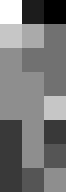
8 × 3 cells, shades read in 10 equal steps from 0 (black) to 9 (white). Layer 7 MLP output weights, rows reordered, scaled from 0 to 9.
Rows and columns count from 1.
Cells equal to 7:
2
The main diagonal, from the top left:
9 6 4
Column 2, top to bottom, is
1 6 4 5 5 5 5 3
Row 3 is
5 4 4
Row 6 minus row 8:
0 2 -3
